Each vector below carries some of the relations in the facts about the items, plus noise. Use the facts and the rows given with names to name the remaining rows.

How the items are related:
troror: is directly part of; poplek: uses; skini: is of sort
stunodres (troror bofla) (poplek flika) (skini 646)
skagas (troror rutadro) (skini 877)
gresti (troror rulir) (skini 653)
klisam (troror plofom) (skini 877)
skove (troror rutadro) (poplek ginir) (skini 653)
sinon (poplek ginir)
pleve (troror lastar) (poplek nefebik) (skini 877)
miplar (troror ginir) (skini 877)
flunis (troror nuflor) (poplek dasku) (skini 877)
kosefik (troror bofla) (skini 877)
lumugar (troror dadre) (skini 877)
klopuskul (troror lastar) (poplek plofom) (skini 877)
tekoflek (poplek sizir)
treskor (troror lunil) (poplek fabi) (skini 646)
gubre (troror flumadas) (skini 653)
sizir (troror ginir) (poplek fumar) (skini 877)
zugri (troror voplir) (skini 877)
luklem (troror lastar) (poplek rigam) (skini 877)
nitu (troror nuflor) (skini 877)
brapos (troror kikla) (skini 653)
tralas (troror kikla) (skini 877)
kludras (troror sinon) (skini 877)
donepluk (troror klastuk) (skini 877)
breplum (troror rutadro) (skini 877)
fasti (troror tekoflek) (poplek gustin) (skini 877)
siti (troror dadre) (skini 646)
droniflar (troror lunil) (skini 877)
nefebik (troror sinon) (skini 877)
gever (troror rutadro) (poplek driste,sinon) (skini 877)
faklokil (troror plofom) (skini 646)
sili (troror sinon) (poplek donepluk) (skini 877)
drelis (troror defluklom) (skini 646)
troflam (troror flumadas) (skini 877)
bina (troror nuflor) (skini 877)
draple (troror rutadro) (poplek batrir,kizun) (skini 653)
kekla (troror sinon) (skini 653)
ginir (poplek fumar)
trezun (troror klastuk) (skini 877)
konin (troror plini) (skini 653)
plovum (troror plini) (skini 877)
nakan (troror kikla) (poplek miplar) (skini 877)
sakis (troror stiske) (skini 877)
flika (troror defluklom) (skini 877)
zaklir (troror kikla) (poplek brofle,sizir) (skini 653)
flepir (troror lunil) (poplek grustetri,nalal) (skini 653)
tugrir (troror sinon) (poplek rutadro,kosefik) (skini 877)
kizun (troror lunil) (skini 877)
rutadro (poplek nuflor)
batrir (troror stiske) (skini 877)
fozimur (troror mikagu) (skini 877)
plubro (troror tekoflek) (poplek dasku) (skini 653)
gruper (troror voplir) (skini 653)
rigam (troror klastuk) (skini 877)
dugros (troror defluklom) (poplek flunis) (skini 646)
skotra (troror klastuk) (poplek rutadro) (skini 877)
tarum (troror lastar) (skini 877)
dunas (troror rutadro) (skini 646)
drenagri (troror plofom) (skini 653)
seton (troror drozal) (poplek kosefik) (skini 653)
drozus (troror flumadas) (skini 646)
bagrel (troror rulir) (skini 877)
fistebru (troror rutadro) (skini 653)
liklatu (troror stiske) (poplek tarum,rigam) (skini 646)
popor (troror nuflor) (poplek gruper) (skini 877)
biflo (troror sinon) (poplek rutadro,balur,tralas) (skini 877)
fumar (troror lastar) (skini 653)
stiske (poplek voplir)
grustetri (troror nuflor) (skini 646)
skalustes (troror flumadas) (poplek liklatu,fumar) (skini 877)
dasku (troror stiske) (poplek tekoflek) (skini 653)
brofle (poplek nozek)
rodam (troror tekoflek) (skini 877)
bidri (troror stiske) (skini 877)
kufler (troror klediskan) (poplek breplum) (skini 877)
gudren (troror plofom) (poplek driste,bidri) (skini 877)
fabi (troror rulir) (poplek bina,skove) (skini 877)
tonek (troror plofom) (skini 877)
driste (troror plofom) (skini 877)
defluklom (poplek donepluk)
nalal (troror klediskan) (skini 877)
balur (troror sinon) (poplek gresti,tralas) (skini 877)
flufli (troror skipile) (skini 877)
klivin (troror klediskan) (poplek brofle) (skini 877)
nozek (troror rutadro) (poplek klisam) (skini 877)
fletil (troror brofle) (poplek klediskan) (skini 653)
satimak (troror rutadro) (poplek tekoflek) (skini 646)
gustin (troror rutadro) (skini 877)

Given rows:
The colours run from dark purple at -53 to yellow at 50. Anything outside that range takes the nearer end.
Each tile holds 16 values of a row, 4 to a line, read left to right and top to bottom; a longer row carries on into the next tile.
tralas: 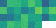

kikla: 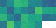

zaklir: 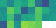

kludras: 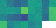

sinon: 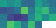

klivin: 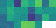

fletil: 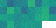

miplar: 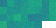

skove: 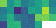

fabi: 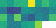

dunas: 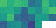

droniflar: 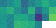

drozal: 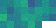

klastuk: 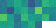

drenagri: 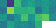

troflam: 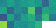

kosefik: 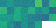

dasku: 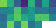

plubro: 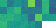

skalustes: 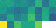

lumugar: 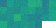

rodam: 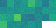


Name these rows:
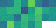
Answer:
brapos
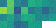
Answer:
tarum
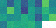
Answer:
flepir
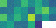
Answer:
defluklom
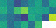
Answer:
tugrir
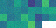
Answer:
lunil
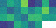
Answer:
rutadro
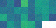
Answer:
klediskan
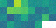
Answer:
faklokil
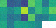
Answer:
sili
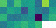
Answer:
treskor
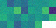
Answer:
seton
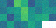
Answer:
plofom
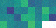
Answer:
flumadas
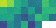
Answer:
satimak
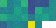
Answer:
brofle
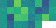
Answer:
klisam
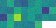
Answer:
bidri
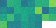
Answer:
trezun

